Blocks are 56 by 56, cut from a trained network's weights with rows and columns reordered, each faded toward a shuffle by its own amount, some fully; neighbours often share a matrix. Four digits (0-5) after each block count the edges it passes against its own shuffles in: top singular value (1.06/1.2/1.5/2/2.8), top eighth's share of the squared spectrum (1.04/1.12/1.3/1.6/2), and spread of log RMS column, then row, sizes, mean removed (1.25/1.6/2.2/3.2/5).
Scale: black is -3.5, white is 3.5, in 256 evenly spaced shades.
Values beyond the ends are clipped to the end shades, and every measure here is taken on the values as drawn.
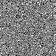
1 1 0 0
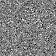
1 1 0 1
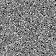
1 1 0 0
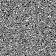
0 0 0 0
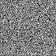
0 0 0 0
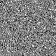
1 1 0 0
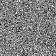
0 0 0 0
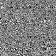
2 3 0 2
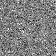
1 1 0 0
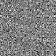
3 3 2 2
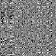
3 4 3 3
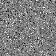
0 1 0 0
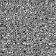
2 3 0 2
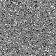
0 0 0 0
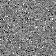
2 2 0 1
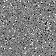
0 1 0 1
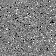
0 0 0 0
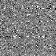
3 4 1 2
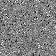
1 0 0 0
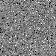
0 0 0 0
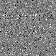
2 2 0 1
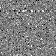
2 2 0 0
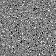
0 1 0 0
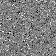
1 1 0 0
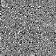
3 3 1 2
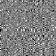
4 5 2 3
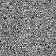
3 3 1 2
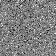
0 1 0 0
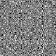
3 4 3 2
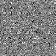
3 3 1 2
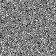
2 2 0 0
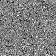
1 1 0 1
